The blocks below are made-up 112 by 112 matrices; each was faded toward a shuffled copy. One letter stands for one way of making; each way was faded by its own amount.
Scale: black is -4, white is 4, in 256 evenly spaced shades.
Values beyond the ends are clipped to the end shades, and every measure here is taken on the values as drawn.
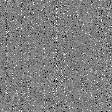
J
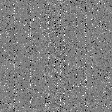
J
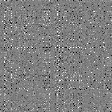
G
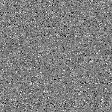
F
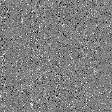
J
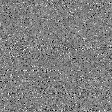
F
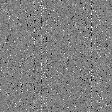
J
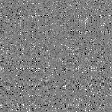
G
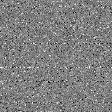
F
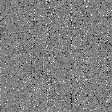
J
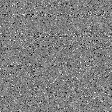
F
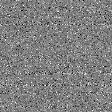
F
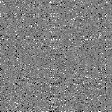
G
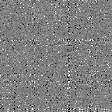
G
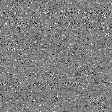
F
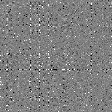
G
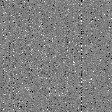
J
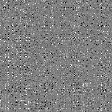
G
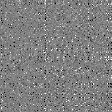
G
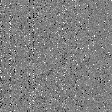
J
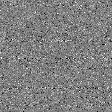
F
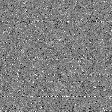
F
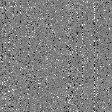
J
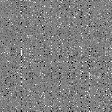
G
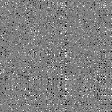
G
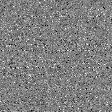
F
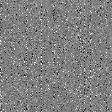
J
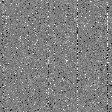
J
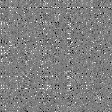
G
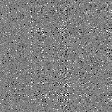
G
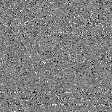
F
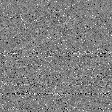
F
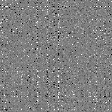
G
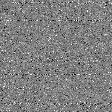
F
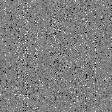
J
